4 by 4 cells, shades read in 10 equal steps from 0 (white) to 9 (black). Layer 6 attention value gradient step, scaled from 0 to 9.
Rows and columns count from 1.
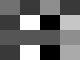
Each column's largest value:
7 7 9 7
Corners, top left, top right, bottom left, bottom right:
5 7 7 3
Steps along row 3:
same same down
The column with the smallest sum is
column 2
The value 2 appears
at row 2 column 4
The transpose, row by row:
5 7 6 7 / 7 0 6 0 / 4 9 6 9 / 7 2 4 3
